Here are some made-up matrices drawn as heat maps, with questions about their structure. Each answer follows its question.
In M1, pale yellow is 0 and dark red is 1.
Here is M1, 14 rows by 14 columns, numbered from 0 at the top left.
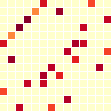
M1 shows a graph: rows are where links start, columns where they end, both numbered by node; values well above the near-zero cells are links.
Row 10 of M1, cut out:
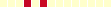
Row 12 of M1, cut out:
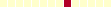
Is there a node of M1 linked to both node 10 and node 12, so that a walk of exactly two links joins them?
no
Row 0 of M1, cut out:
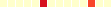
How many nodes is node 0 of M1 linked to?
2
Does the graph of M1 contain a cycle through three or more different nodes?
no
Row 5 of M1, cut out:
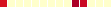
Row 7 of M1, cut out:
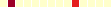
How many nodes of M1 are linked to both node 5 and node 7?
1
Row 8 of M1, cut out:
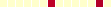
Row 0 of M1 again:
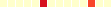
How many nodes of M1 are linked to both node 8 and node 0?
0
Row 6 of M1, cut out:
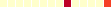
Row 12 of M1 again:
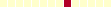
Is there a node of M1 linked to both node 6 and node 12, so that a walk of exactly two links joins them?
yes
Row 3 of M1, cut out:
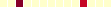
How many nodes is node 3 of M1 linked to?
2
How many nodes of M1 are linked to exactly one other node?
3
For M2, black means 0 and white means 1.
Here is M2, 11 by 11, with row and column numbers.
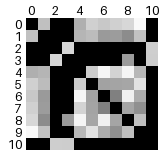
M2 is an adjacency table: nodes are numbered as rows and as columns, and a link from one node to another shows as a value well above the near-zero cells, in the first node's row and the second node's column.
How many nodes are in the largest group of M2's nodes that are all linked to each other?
8
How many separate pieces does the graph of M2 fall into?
1
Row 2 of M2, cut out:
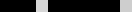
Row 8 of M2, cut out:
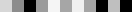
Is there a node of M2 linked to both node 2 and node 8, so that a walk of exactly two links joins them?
yes
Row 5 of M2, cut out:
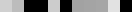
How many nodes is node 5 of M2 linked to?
7
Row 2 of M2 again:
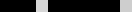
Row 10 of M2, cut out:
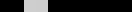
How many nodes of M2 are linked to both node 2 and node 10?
1
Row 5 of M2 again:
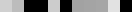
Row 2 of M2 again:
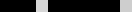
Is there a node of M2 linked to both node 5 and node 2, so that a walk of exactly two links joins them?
no
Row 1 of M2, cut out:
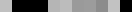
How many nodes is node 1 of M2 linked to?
7
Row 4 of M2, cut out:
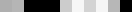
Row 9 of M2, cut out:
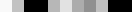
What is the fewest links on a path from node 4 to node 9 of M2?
1
